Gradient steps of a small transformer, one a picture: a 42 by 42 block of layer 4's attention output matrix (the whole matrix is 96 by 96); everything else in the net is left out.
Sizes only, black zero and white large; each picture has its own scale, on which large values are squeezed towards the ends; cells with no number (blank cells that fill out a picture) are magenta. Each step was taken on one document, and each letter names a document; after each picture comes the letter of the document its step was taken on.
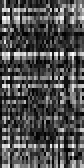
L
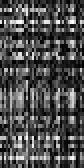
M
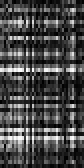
M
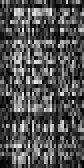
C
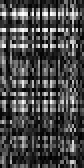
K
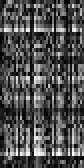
C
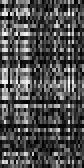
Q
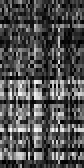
C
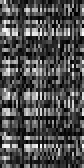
Q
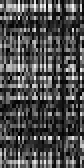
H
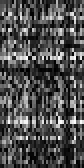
L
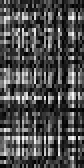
Q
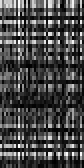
H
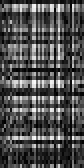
C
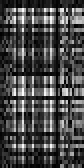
K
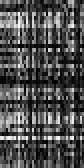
M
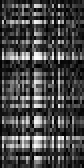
C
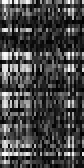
Q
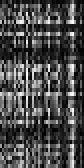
M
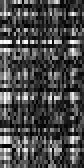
L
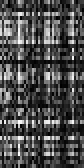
M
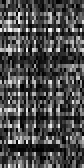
H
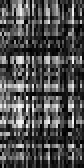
M
